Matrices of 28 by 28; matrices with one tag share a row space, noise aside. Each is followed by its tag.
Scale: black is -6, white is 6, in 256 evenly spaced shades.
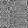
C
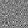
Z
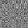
Z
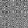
Z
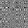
Z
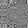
C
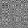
Z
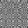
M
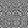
M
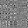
C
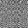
M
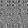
M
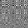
Z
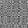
M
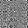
C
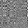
C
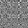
M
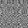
M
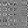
C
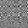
M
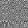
Z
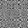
M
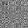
Z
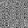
Z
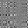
C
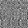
M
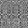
M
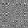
Z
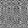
M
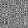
Z
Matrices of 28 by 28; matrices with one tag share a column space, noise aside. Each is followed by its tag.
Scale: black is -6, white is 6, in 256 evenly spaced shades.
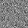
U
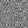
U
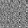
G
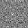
G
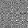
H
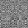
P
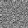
G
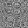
U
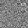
U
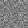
G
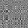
P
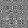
P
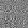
P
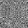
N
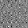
G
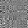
P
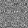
U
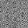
H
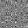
G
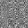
N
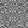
U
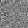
G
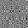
P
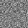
U
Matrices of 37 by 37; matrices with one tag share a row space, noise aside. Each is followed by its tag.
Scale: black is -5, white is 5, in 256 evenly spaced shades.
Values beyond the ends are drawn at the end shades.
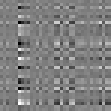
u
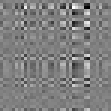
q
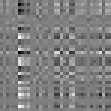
u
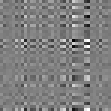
q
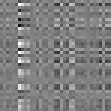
u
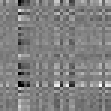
u
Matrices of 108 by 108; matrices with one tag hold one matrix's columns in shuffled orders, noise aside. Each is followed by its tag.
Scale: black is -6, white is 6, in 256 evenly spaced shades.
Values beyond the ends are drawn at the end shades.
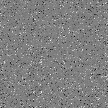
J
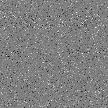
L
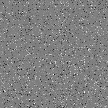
J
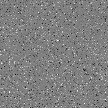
J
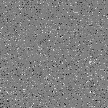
J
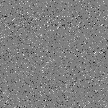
L
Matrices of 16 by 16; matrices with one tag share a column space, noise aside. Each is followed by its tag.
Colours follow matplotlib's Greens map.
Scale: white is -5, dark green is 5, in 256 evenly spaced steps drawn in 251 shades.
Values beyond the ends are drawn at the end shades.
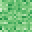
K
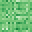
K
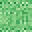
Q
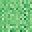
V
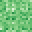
K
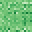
Q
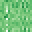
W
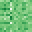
K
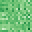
K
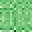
Q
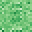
Q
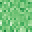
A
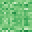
Q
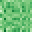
W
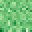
A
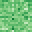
K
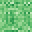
Q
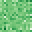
K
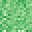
V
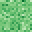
K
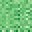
V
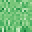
A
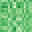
W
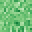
A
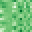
W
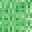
W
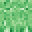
A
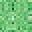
K
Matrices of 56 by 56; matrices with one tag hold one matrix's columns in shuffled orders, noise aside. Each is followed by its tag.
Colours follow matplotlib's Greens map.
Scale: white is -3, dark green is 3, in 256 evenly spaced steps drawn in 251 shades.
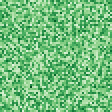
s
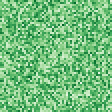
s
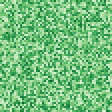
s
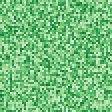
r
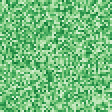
r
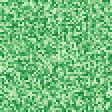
s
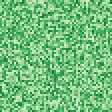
r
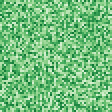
s
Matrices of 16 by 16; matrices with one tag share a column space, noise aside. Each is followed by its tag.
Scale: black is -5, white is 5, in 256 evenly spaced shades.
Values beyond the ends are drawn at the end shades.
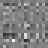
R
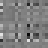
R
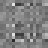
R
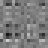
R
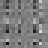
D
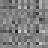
D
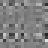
R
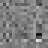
R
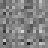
D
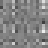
D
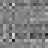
R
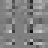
D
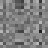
D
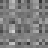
D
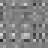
R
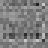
R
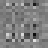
R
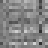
D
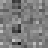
D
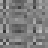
D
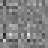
R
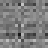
R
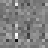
R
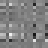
R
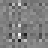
R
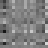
D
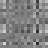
D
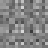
D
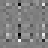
R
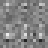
R
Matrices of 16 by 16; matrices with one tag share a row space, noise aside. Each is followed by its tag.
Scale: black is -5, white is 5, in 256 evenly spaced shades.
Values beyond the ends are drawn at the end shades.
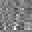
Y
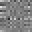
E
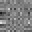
E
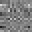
E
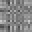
E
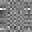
E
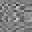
Y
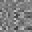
Y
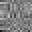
E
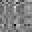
Y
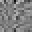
Y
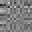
E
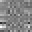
E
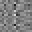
Y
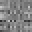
E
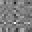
Y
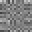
E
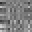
E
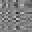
Y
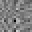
Y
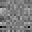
E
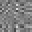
Y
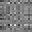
E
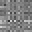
E
